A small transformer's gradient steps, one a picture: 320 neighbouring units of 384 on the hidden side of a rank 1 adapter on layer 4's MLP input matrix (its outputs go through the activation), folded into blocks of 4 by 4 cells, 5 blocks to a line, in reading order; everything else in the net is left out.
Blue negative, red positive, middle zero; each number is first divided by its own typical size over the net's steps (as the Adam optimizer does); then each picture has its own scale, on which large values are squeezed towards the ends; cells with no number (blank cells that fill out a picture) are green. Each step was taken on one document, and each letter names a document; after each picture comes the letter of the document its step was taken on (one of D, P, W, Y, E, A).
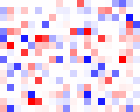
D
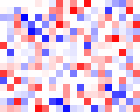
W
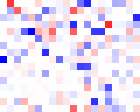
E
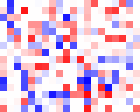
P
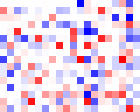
D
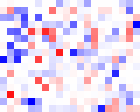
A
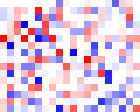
W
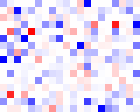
A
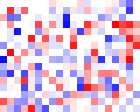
P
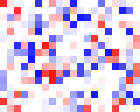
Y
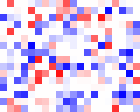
Y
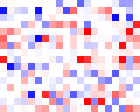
D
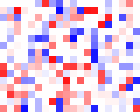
W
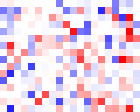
D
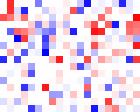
E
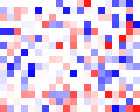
D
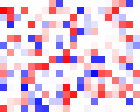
P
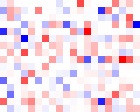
D
